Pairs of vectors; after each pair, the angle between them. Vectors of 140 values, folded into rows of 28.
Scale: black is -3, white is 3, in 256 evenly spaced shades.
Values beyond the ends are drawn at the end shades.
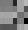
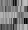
nearly parallel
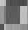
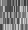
partly aligned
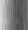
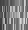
partly opposed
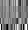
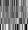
nearly opposite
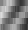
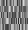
orthogonal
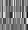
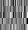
nearly opposite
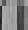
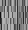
partly aligned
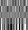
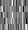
orthogonal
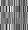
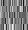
partly aligned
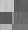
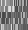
partly aligned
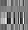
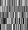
partly opposed
